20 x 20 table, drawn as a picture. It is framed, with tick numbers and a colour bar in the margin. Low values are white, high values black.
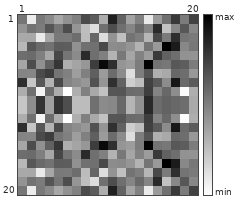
There is no seam. The middle left is the roughest part. There is no overall slope. It is mirror symmetric from top to bottom.
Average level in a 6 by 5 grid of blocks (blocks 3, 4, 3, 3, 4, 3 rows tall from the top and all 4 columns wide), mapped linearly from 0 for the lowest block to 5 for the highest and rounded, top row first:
02225 / 44525 / 11443 / 11443 / 44525 / 02225
